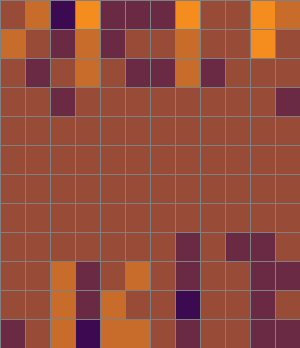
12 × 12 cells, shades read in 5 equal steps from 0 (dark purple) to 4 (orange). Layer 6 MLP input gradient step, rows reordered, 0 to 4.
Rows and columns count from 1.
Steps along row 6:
same same same same same same same same same same same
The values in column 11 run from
1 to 4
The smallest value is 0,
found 3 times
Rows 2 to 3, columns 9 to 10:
2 2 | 1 2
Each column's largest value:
3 3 3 4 3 3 2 4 2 2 4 3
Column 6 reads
1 2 1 2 2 2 2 2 2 3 2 3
